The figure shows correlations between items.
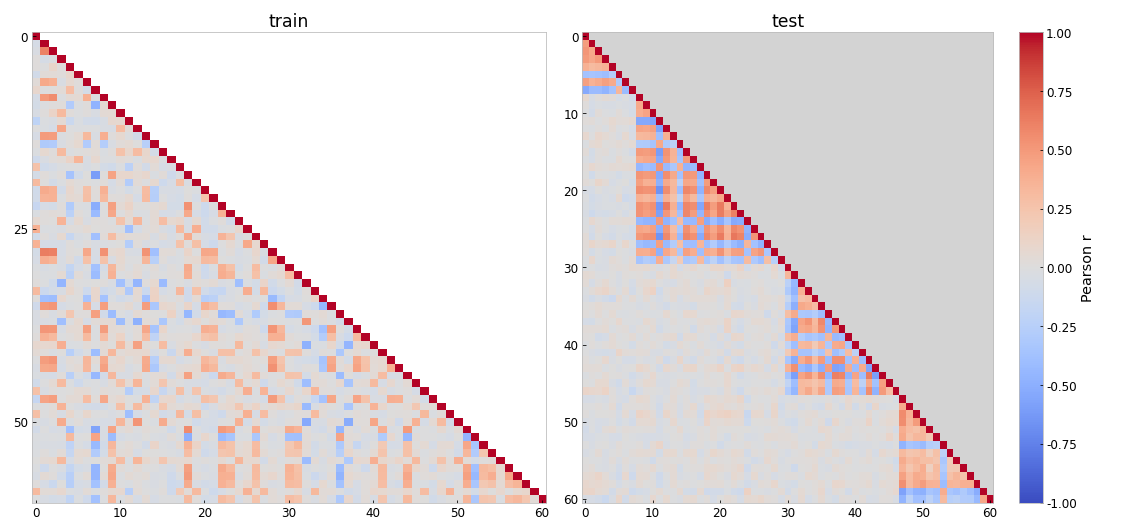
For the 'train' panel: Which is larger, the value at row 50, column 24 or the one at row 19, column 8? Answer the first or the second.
the first
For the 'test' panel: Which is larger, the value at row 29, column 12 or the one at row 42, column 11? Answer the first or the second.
the second
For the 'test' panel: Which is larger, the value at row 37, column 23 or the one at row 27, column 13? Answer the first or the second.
the first
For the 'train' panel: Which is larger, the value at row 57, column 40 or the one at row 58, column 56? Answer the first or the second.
the second
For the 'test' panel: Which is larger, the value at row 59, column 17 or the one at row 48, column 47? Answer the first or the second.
the second
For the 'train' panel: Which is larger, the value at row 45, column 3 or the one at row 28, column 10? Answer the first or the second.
the first
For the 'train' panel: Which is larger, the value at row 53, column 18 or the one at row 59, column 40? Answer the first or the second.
the first
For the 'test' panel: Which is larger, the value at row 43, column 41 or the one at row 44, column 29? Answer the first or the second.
the first
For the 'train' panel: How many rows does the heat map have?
61
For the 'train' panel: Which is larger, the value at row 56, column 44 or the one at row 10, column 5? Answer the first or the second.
the first
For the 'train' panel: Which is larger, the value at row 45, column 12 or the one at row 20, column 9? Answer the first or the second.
the first
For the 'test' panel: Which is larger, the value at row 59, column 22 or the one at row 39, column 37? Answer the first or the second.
the first
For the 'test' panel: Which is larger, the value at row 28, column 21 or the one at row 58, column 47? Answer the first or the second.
the second
